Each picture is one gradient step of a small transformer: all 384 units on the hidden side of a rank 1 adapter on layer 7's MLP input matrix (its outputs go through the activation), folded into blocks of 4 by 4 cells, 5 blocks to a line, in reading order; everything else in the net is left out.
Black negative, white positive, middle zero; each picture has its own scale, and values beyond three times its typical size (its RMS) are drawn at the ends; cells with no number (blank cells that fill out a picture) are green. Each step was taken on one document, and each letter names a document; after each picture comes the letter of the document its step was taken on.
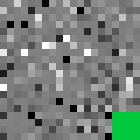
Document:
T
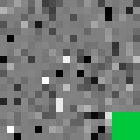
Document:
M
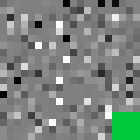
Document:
T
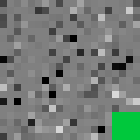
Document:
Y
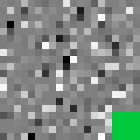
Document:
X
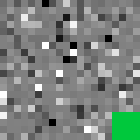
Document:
T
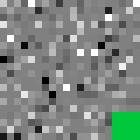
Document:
Y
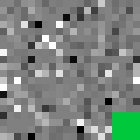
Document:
X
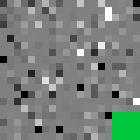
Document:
Y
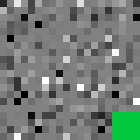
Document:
Y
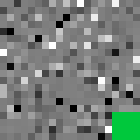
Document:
T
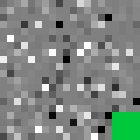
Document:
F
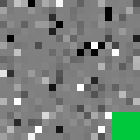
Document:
F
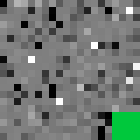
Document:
M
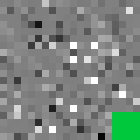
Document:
X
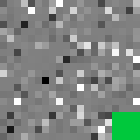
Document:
M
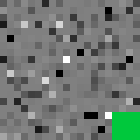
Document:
Y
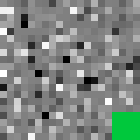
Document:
X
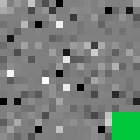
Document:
F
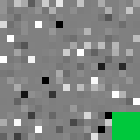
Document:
Y
